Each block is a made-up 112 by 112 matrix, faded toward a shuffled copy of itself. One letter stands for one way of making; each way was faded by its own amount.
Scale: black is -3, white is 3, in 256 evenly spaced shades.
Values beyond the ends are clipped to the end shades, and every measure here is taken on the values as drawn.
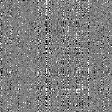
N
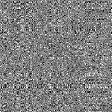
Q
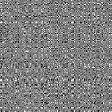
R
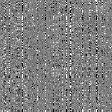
N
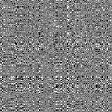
R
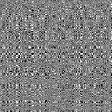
R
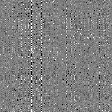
N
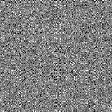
Q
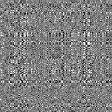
R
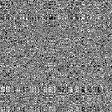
Q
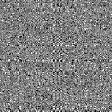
Q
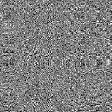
Q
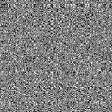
Q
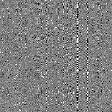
N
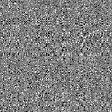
Q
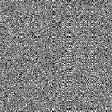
Q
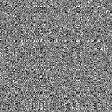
Q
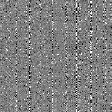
N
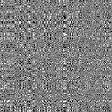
R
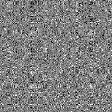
Q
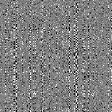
N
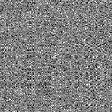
Q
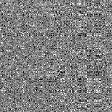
Q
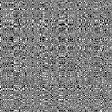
R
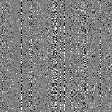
N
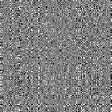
R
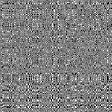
R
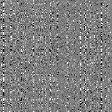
N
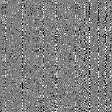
N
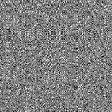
Q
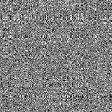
Q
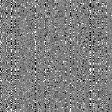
N
